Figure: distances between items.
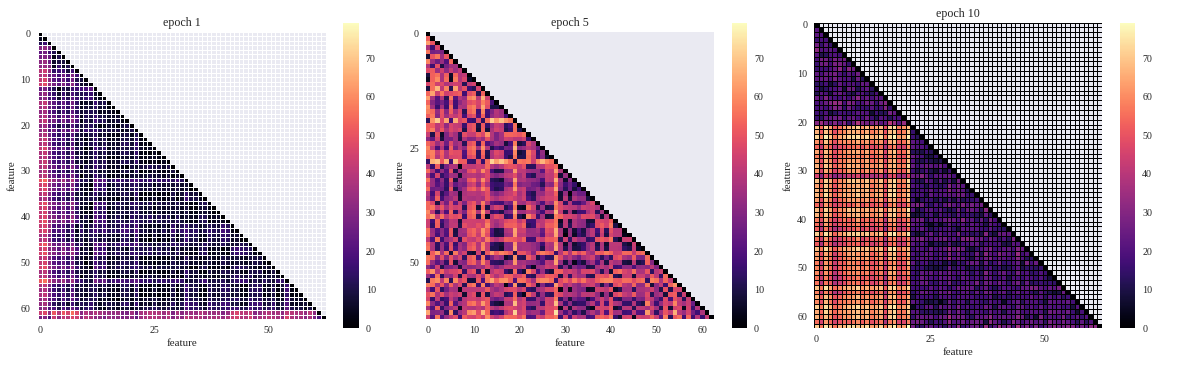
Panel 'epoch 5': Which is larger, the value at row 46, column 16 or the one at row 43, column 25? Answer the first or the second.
the second
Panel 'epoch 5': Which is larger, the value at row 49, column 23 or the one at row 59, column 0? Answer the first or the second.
the second
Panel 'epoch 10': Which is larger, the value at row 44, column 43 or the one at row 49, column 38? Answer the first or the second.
the first
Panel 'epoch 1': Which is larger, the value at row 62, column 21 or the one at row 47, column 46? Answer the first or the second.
the first
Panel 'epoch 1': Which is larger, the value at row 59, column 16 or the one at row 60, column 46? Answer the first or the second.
the second
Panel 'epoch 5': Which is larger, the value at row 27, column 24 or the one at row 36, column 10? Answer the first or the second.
the second
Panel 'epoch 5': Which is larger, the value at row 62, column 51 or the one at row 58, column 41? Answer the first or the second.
the first
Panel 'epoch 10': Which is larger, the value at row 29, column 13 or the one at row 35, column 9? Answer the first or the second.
the second
